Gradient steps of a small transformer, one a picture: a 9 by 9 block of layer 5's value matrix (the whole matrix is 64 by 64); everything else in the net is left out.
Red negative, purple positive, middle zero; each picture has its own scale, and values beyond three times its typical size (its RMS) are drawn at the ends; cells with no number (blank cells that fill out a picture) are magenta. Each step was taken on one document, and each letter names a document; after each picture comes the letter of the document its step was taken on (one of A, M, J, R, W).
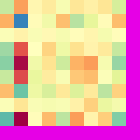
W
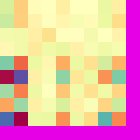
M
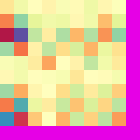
M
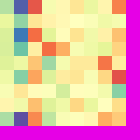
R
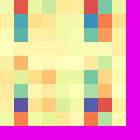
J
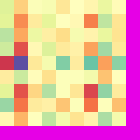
M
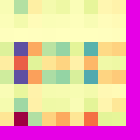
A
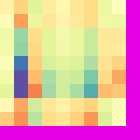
A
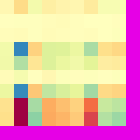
A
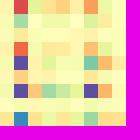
J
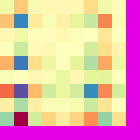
J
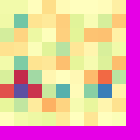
R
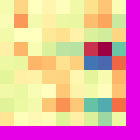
R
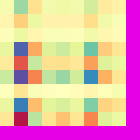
A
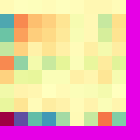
M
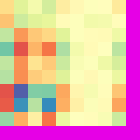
W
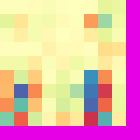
J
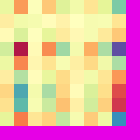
W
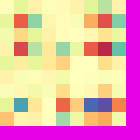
R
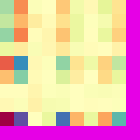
M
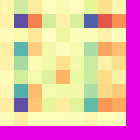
J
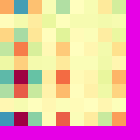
M
